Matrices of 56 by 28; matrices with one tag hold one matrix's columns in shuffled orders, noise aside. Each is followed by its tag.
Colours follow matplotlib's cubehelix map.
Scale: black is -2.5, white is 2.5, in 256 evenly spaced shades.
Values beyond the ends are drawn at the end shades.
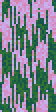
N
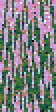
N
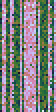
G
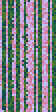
G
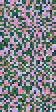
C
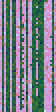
G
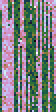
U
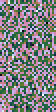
C
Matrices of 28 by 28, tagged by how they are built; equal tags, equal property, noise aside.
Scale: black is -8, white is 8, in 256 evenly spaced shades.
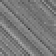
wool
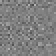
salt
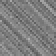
wool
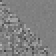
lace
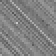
wool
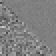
lace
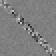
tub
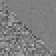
lace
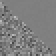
lace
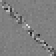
tub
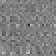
salt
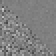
lace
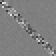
tub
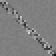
tub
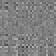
salt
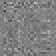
salt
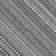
wool
